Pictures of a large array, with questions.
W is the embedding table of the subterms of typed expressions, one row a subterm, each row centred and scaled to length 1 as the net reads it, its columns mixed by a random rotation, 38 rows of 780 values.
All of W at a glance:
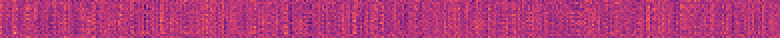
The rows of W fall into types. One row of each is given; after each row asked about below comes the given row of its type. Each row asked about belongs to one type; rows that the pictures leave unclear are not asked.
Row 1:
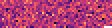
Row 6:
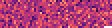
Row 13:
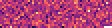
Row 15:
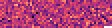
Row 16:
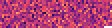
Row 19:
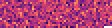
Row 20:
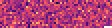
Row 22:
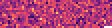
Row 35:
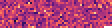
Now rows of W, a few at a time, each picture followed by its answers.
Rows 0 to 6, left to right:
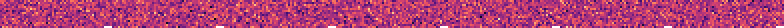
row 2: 16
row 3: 22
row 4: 15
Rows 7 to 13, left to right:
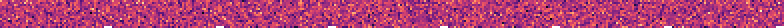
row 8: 15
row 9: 19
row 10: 16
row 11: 1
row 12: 20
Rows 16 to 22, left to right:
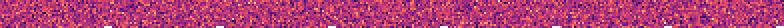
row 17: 20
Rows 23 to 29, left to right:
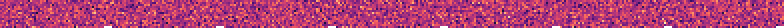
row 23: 35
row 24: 20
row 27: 22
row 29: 19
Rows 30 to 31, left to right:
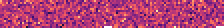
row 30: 15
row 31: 22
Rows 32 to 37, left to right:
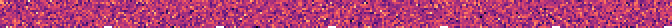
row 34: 13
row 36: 15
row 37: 19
